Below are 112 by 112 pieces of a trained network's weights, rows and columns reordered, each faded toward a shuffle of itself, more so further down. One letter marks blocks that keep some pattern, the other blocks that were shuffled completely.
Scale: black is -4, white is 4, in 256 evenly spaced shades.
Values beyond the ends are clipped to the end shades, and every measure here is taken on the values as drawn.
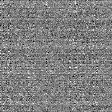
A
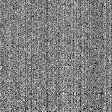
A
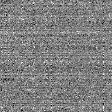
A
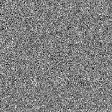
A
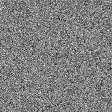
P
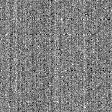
A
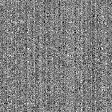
A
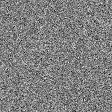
P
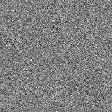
A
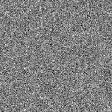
A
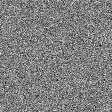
P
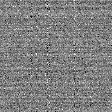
A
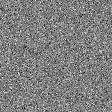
P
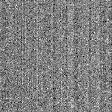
A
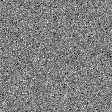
P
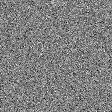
P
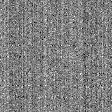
A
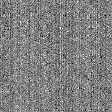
A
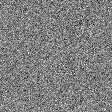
P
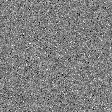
P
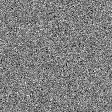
P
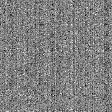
A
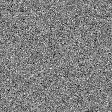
P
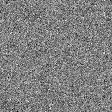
P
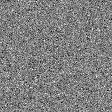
P
